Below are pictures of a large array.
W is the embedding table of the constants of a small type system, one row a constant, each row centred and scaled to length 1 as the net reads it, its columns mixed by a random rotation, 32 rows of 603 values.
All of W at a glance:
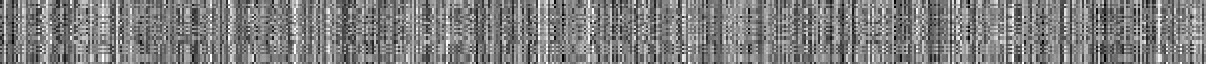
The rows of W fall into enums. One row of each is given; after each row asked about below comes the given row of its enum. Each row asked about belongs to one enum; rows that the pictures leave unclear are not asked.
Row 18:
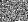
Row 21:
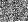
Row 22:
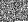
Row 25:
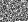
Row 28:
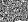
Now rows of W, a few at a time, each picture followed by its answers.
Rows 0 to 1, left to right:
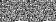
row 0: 18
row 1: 18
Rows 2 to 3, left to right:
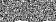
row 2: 28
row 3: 18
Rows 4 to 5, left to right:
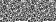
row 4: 25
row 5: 25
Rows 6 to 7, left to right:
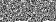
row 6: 25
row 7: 28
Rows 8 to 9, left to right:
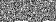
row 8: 22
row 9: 28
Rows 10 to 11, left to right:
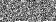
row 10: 25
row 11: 21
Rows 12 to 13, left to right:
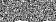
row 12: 28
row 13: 18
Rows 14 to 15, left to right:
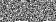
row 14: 25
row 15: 18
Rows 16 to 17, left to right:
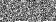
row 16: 25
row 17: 21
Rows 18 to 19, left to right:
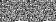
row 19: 18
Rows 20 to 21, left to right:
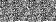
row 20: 21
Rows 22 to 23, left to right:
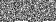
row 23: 25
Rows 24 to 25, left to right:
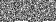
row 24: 22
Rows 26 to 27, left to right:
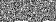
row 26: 22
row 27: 28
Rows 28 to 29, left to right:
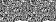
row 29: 28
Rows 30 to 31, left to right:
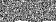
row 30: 28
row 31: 22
